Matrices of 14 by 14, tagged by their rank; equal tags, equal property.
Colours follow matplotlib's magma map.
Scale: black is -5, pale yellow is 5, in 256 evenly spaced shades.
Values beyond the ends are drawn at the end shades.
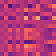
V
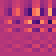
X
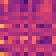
V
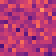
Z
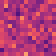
Z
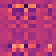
V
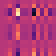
X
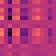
X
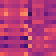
V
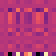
X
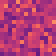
Z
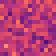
Z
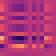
X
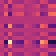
X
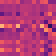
V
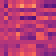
V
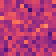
Z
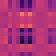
X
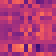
V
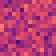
Z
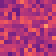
Z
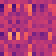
V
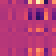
X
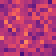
Z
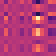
X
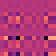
X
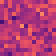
Z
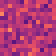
Z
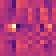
V
